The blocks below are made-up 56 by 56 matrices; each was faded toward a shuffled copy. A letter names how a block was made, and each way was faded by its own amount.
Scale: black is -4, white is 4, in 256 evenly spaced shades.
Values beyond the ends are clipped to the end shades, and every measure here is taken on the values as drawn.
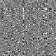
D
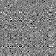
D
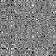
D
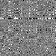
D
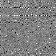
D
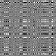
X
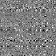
D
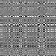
X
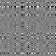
X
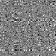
D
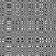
X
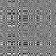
X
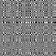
X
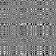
X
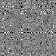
D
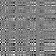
X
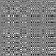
X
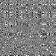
D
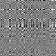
X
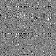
D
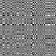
X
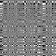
X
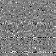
D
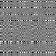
X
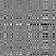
X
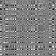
X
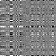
X
